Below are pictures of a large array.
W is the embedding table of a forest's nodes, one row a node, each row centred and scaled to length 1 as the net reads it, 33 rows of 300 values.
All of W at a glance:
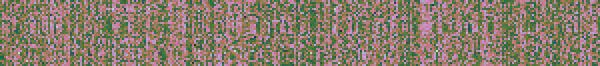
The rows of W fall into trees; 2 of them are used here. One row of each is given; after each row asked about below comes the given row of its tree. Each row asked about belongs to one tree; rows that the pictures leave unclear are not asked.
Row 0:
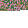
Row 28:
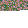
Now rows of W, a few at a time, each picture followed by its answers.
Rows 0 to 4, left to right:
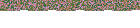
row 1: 0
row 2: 28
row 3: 28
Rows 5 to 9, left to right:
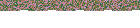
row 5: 28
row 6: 0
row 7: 28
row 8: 0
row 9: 0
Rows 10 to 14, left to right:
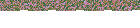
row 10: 28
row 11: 0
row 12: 0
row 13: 0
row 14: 0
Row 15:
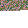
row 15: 0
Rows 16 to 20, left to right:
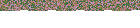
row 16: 0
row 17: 28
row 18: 0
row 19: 28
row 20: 28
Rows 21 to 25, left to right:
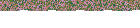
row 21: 28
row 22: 0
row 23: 0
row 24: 28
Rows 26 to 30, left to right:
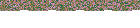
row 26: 28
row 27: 28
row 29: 28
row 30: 0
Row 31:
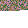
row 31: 28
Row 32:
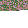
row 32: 28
